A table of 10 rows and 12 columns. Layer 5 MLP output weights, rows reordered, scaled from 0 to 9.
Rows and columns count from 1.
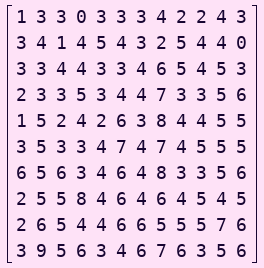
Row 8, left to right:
2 5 5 8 4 6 4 6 4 5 4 5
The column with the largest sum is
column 8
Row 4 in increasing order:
2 3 3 3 3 3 4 4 5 5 6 7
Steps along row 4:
up same up down up same up down same up up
